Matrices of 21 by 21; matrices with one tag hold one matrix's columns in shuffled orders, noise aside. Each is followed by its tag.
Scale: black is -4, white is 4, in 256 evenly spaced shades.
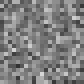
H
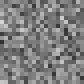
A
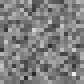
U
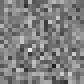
H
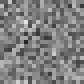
A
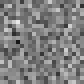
A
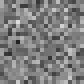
A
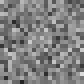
U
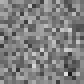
U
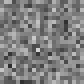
H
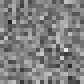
H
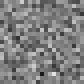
U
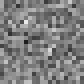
A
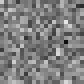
A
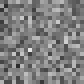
H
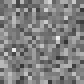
H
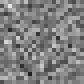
U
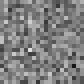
H
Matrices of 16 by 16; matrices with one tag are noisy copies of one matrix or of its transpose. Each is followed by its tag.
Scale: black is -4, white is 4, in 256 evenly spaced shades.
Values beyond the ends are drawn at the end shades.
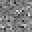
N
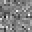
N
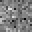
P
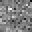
P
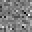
N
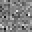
N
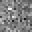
P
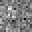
P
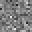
N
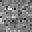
P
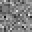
N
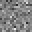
N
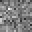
P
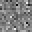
N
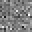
N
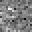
P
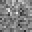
P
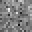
P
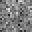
P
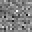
N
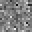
N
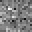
P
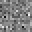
N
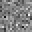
N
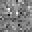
P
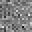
N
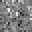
P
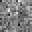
P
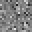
N
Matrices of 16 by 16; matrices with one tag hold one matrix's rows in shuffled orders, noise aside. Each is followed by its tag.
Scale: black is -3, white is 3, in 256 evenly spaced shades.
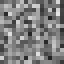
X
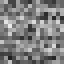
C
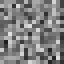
X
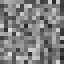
X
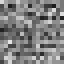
C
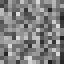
X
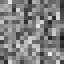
X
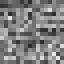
C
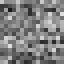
C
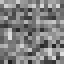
C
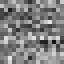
C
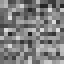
C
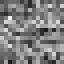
C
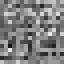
C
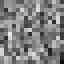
X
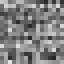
C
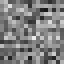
C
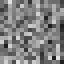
X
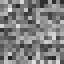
C
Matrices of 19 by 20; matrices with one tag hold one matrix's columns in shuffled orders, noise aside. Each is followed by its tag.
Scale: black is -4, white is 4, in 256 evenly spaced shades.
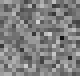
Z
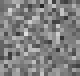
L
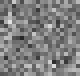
Z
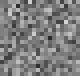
L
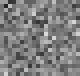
L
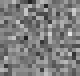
L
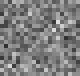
Z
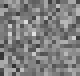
L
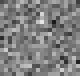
Z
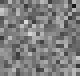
L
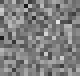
L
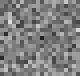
Z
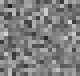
L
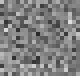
Z
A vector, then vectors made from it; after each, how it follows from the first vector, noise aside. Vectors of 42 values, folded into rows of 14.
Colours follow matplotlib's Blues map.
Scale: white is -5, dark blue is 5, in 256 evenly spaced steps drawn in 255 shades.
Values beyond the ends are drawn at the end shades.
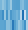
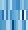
scaled up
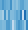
negated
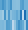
negated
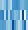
scaled up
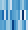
scaled up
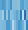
negated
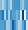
scaled up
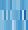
negated
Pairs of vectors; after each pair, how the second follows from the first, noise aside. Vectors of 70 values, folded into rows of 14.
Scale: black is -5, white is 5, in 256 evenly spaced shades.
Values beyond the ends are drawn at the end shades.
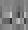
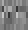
reversed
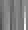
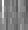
reversed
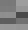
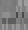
partly zeroed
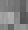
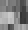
scaled up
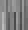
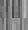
reversed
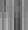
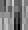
scaled up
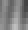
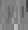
partly zeroed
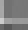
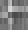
wrapped around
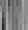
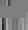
partly zeroed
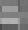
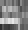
scaled up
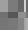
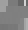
partly zeroed
